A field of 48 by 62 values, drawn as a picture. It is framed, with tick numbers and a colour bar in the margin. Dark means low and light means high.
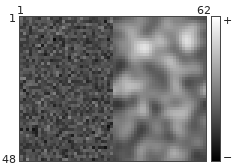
It is made of 1 by 2 panels. Panel 1,1: low, fine-grained. Panel 1,2: middling, blotchy, strong in contrast.
